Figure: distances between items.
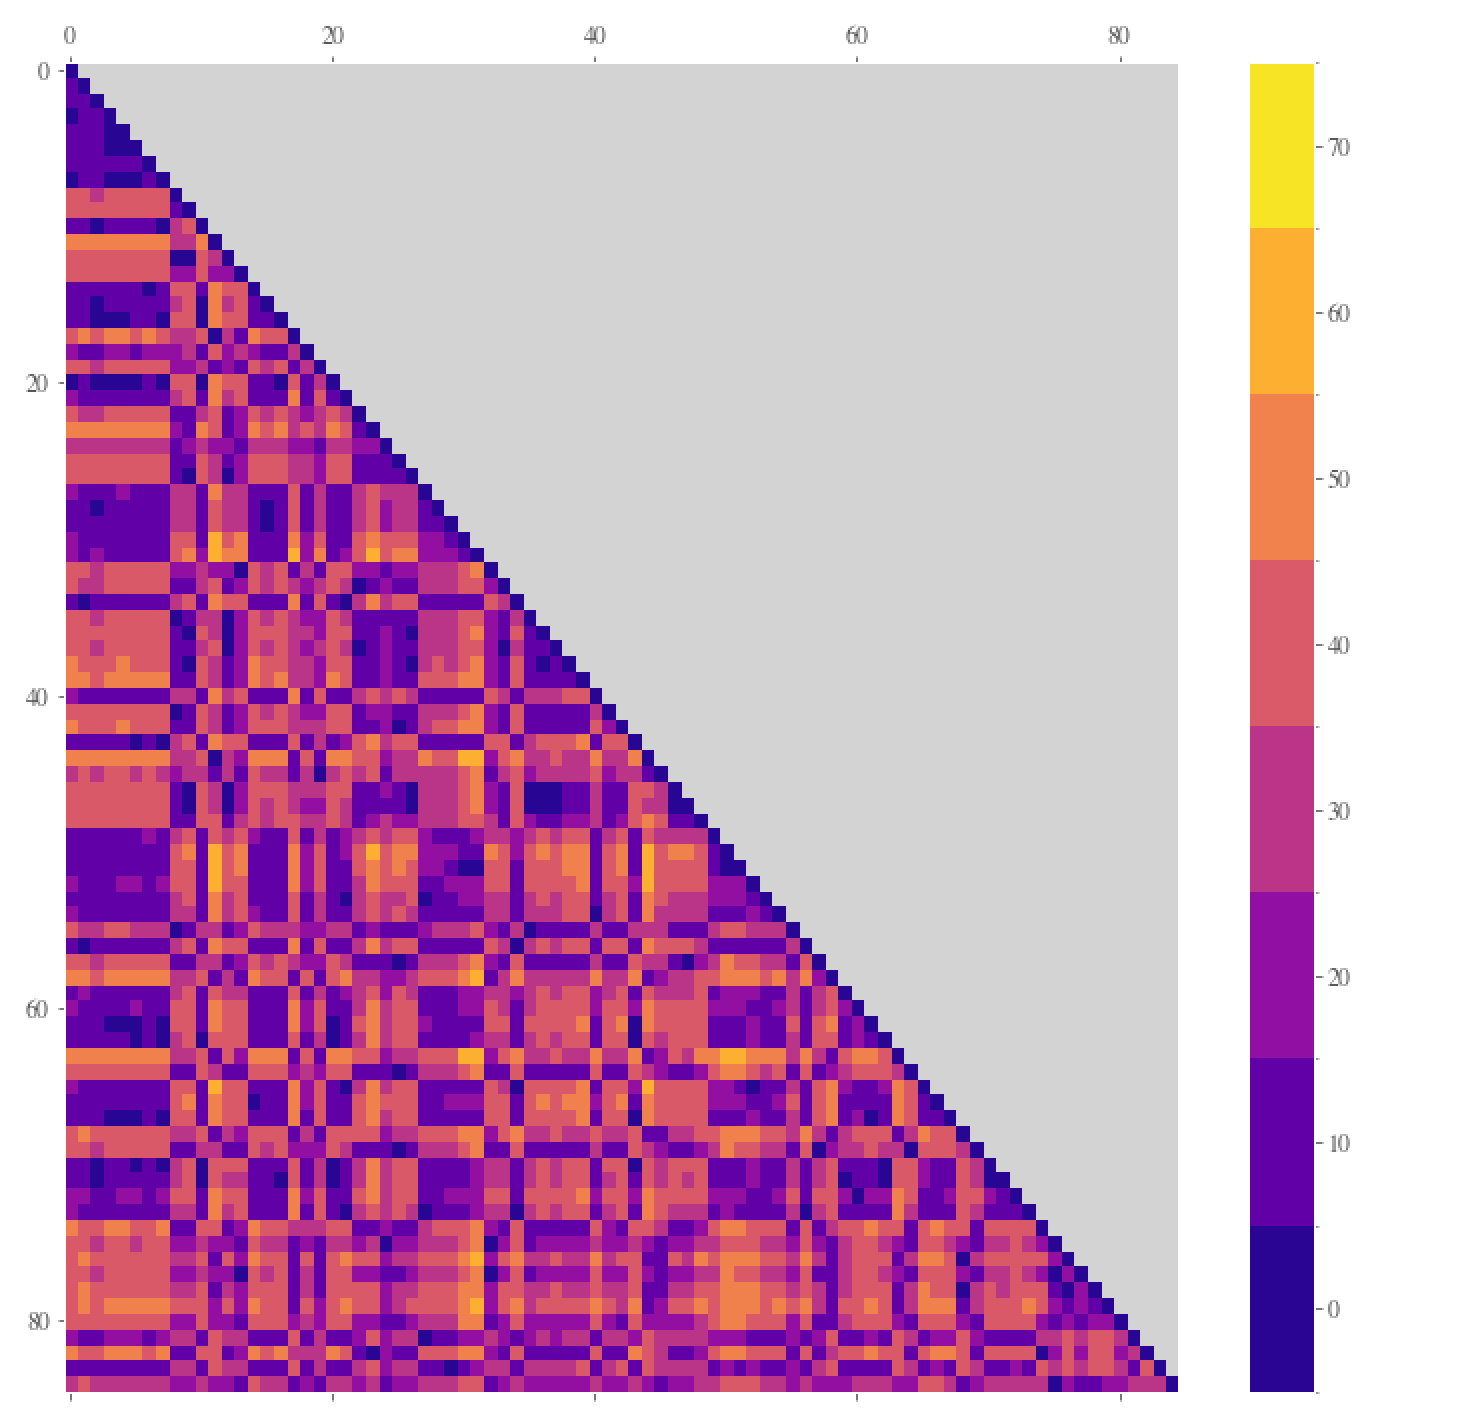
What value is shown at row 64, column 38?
10
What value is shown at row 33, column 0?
40
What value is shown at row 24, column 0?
30
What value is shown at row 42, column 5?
40
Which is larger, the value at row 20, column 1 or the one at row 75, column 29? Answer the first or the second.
the second
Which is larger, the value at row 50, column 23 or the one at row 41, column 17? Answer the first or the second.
the first
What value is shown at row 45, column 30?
40
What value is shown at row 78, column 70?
40
